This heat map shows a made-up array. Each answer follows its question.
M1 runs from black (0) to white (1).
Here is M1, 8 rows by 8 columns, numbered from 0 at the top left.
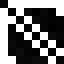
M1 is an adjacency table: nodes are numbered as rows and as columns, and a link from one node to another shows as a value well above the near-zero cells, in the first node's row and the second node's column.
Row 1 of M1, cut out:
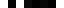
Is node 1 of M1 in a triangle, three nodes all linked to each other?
yes
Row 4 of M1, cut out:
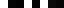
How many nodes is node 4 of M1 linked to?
3
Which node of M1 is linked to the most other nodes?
node 0
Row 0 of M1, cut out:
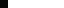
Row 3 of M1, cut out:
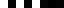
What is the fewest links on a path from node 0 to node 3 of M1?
1
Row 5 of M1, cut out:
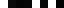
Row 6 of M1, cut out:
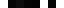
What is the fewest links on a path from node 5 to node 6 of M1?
1
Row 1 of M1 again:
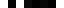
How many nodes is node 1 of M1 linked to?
3
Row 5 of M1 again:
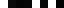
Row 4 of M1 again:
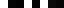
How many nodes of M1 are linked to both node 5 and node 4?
1
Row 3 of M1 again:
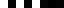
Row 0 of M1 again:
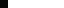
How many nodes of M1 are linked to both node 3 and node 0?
2
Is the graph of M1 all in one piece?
yes
